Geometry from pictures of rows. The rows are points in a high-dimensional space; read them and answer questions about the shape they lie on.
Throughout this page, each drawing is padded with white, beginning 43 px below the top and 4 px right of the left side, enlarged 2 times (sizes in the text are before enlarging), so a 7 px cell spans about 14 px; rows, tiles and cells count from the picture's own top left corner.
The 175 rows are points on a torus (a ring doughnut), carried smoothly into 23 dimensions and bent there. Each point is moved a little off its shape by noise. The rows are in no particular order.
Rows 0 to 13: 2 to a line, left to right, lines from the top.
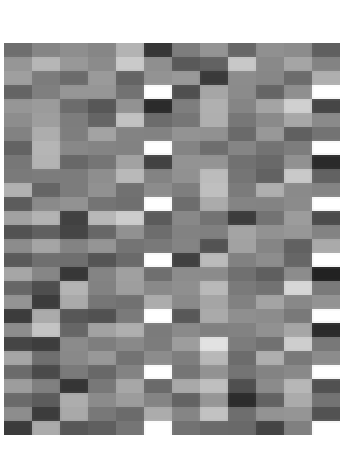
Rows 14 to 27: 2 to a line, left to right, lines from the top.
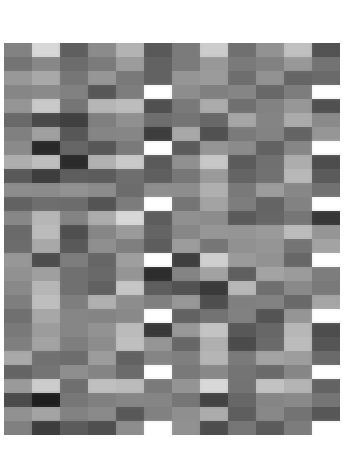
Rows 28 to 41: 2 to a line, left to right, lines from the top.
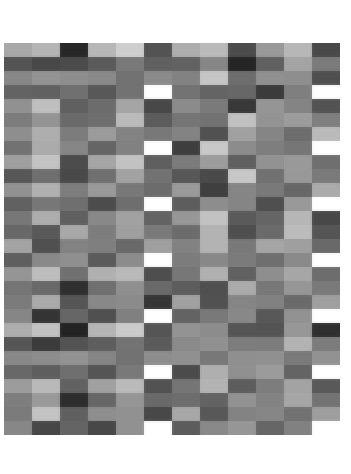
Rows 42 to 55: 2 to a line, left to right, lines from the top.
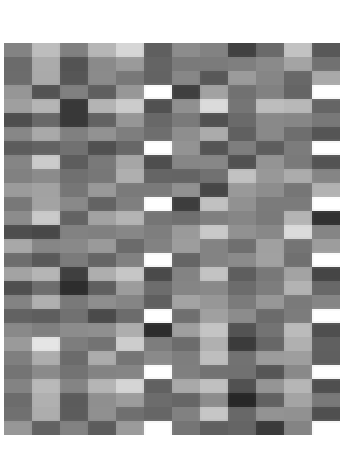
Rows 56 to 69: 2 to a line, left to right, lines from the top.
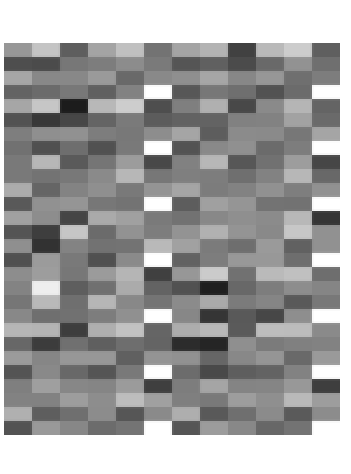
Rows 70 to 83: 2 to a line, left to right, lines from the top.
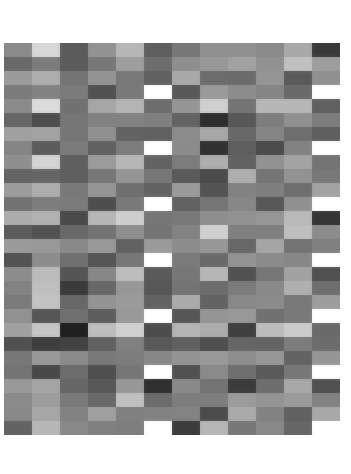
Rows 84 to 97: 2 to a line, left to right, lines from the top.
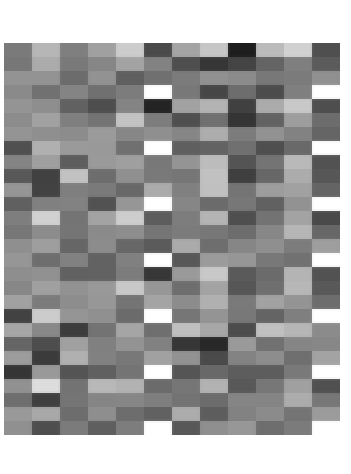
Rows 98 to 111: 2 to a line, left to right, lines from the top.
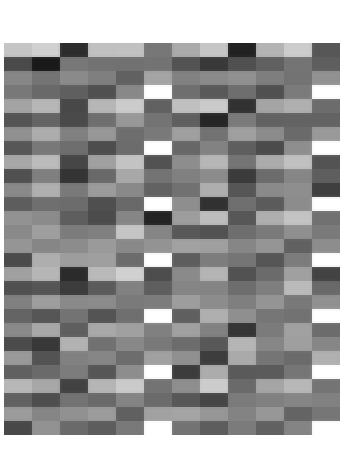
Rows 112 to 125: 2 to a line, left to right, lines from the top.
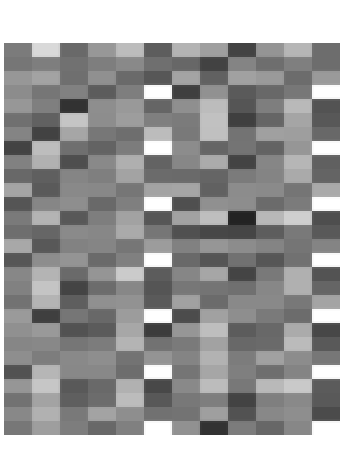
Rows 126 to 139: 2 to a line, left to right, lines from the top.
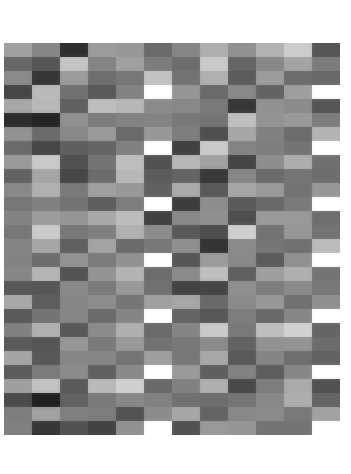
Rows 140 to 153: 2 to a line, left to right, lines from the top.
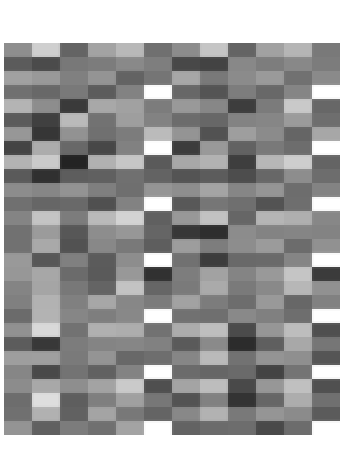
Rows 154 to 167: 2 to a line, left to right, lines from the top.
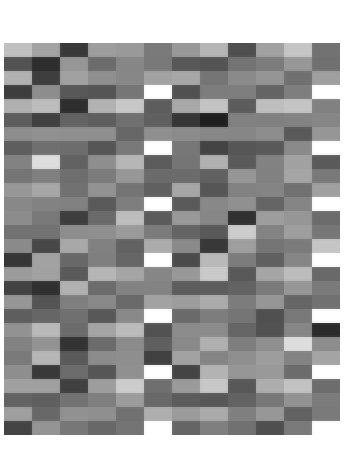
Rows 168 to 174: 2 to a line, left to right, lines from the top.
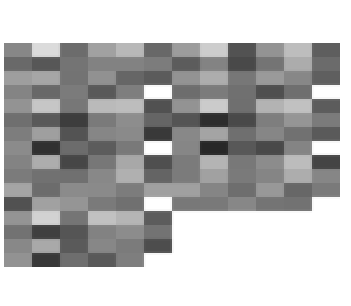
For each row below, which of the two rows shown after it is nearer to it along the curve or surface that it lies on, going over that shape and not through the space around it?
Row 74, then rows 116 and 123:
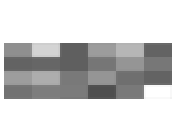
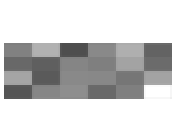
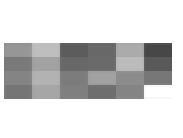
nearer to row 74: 123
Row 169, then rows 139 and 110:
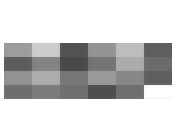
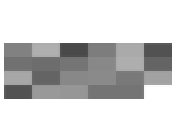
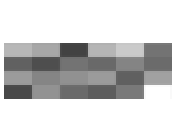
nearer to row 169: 110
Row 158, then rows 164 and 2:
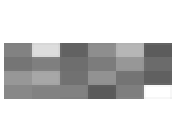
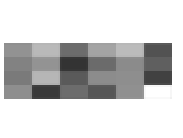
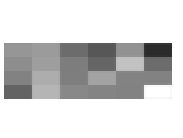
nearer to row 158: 2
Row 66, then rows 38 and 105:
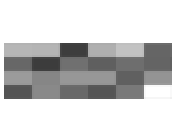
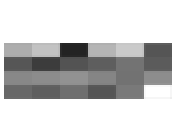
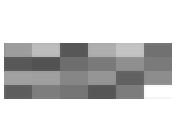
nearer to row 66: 38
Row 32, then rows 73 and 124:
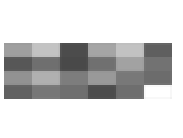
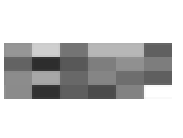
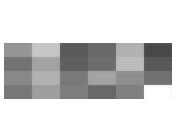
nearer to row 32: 124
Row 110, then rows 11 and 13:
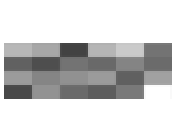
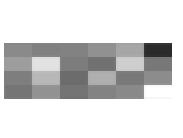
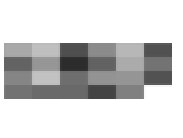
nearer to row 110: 13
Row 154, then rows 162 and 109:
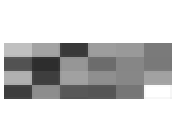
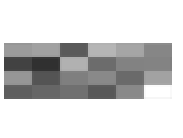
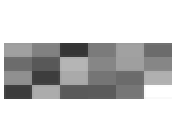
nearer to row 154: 109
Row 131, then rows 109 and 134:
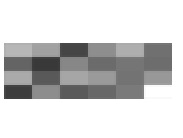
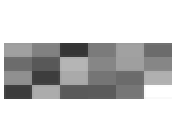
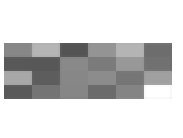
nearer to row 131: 109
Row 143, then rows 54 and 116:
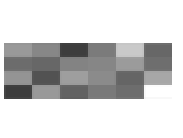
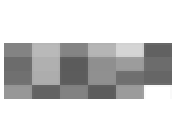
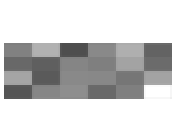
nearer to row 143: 116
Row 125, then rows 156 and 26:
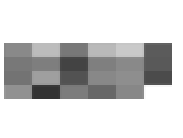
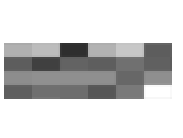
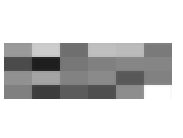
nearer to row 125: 26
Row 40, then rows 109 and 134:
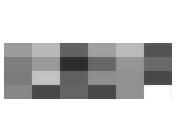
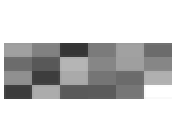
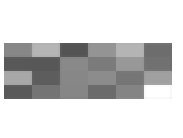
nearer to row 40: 134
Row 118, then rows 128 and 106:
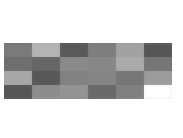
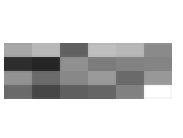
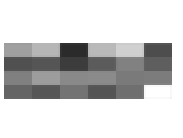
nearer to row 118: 128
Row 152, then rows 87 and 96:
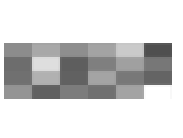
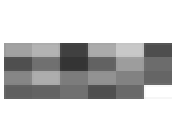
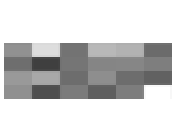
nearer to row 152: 96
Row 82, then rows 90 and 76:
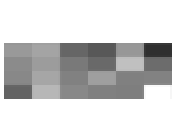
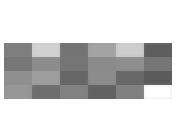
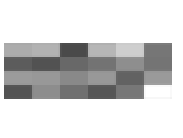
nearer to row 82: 90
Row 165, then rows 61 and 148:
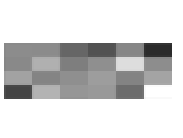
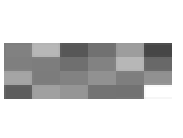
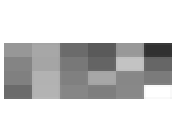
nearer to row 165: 148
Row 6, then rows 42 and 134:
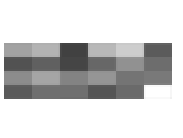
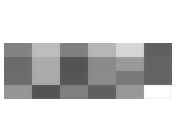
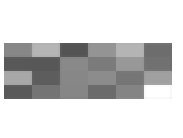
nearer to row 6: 134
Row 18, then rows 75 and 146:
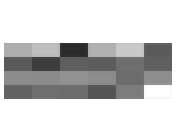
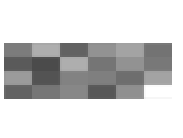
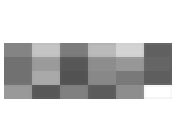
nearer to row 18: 75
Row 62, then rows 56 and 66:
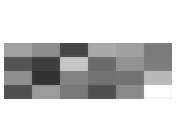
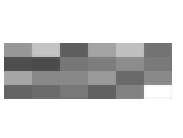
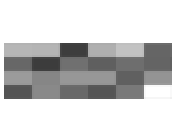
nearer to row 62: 56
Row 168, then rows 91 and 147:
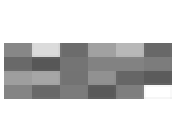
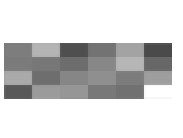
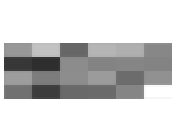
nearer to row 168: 147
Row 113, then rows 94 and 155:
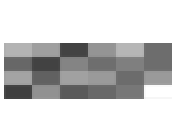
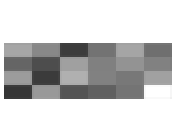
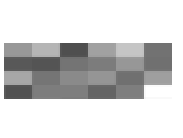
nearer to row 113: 94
